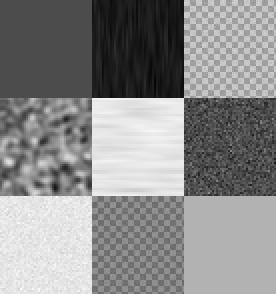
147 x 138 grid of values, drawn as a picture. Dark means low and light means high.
It is made of 3 by 3 panels. Panel 1,1: low, flat. Panel 1,2: very low, streaked downward, faint in contrast. Panel 1,3: high, checkered. Panel 2,1: middling, blotchy, strong in contrast. Panel 2,2: very high, streaked across, faint in contrast. Panel 2,3: low, fine-grained. Panel 3,1: very high, fine-grained, faint in contrast. Panel 3,2: middling, checkered. Panel 3,3: high, flat.
